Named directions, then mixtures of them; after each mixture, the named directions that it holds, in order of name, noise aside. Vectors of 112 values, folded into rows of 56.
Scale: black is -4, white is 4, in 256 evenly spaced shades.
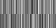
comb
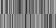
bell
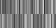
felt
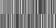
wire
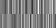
bell, comb, felt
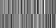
bell, felt, wire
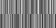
bell, comb, wire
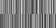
bell, comb, wire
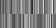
comb, felt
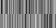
bell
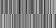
bell, felt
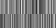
bell, comb, wire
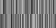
comb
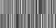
wire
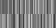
felt, wire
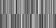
comb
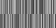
bell, comb, wire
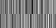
bell, comb, felt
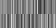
comb, wire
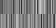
wire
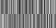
bell, felt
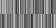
felt, wire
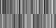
felt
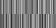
comb
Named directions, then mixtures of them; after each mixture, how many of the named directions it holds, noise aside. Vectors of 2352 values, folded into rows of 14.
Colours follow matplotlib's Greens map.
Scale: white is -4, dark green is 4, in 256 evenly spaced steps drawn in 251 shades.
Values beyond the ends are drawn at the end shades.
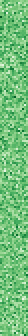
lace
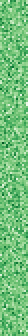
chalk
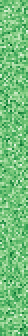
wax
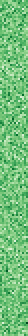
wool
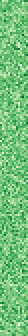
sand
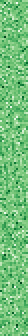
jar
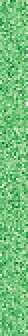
one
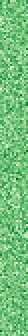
two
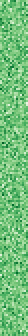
one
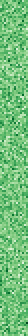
one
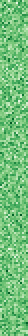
three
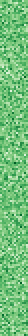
three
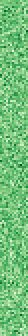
one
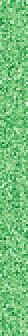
one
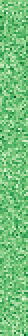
one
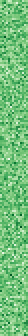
three
